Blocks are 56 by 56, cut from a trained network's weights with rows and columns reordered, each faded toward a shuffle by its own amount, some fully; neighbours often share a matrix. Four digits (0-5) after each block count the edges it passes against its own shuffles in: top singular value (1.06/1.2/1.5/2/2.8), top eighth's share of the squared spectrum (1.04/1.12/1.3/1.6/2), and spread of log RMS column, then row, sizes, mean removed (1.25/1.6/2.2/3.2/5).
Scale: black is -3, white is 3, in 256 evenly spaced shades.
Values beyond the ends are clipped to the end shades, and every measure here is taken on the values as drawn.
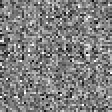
2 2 0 1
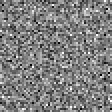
0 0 0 0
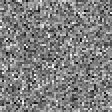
0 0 0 0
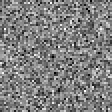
0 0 0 0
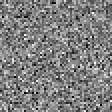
0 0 0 0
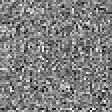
3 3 0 2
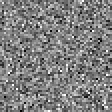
0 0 0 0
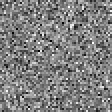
0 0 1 0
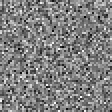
0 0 0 0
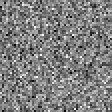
2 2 0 0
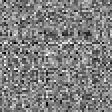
4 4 1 2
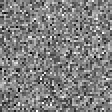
2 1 0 0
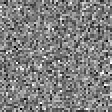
0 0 0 0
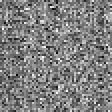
3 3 0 1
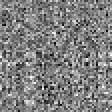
3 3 0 3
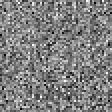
3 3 0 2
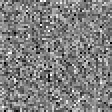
1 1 0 0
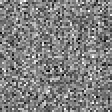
2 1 0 0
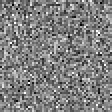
1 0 0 0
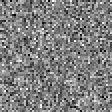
2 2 0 0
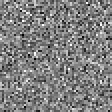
1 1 0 0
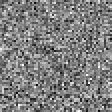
3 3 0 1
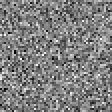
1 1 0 0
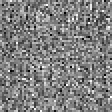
3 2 0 1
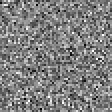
1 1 0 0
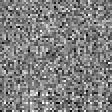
3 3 0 2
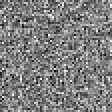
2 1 1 0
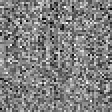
3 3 0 1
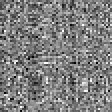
4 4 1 2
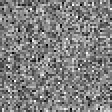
2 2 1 1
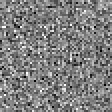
2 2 0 0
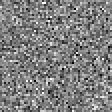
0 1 0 0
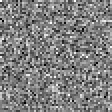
1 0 0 0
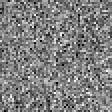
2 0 0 0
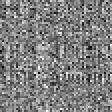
4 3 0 2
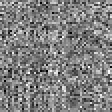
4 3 0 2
